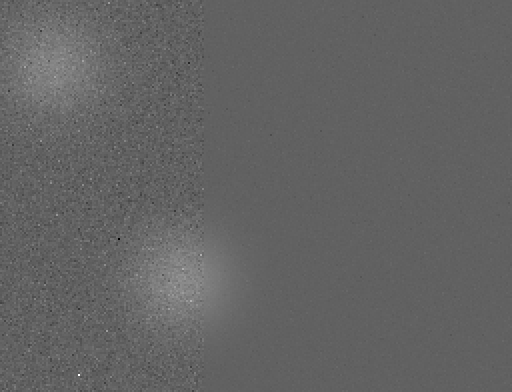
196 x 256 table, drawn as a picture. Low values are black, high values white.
No single row or column stands out from its neighbours. The halves do not mirror each other. A vertical seam about 40% of the way across splits the table, and the right part is calmer. The values are skewed, with a long tail toward high values. There are two bumps.
